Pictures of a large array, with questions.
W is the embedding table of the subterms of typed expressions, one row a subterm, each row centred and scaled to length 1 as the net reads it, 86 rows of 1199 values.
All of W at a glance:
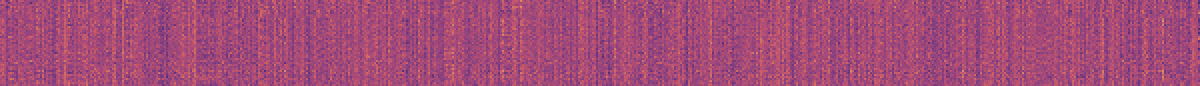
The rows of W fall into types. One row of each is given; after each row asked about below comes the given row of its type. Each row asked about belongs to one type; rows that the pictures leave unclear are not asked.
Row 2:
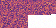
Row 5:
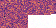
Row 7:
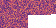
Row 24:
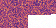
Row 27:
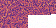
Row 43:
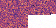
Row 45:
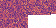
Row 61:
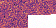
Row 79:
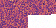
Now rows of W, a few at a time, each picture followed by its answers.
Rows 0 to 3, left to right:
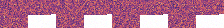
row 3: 45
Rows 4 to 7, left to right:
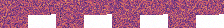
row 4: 27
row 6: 7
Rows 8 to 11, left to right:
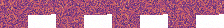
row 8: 7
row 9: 27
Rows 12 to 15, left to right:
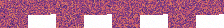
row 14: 27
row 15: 7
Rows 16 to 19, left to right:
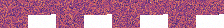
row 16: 27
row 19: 2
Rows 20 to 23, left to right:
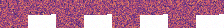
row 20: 43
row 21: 79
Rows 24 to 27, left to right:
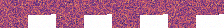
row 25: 24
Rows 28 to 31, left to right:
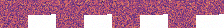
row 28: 2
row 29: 7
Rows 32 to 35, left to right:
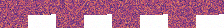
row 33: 7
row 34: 45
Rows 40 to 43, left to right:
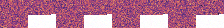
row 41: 45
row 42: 24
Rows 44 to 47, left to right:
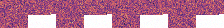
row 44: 5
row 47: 79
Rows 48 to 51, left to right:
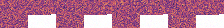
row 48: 7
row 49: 2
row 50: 5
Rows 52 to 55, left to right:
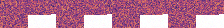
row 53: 27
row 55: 2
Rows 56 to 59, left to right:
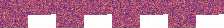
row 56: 45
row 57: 2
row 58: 43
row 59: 5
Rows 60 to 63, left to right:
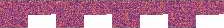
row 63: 45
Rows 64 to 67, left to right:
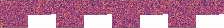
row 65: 24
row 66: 79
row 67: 24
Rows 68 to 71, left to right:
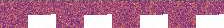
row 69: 79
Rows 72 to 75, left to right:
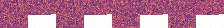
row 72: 24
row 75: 2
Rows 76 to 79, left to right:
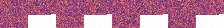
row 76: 24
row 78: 5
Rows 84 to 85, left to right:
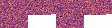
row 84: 7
